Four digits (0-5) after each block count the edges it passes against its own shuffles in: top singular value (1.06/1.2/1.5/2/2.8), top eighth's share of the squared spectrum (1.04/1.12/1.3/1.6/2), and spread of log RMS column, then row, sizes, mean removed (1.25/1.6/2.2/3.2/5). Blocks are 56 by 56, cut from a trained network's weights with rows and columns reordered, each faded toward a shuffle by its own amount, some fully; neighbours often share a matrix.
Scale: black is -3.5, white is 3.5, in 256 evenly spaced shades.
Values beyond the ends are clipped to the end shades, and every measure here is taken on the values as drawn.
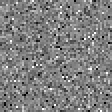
0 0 0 0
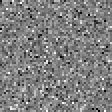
0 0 0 0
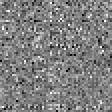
3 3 1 2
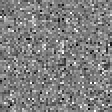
3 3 1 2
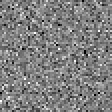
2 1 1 0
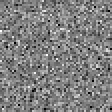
2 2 0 0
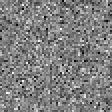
1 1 0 0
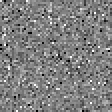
0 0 0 0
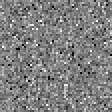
0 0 0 0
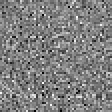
3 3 1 2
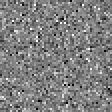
0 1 0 0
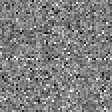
2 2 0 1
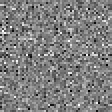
2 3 1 1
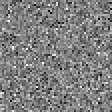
1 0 0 0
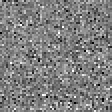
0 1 0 0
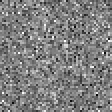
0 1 0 1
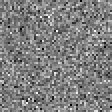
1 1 0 0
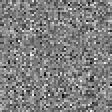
3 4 2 2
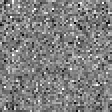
3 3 1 1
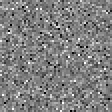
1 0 0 0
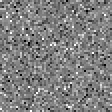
1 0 0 0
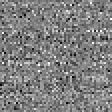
3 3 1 2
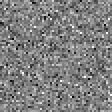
2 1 0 0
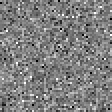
1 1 0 0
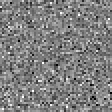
2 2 0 1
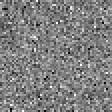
1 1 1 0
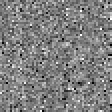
2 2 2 0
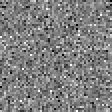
2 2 0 0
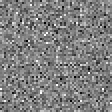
3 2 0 1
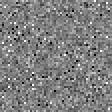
1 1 0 0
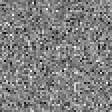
3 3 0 2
